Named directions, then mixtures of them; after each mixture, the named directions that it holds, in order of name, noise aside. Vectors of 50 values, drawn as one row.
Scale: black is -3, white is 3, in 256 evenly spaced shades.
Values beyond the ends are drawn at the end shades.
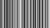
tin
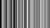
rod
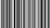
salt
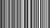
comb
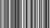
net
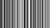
comb, tin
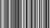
net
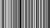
tin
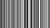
comb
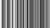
rod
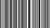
comb, rod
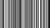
comb, tin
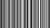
comb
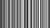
comb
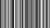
salt
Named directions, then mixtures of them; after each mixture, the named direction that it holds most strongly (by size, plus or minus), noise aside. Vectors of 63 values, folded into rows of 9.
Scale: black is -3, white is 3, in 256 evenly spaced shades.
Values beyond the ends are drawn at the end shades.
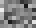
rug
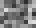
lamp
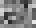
rug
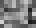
lamp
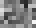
rug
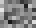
rug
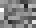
rug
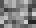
lamp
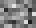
lamp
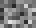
rug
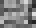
lamp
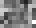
lamp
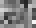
rug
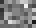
rug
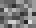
lamp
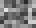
lamp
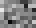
rug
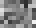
rug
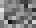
rug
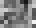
lamp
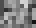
lamp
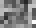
lamp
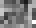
lamp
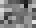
rug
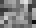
lamp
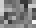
rug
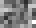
lamp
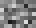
rug
